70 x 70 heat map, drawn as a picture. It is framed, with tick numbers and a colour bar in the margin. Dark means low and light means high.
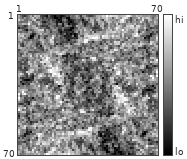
The texture is blotchy. It looks the same turned upside down. There is no overall slope. There is no seam. Overall the values sit about 50% of the way up the scale.
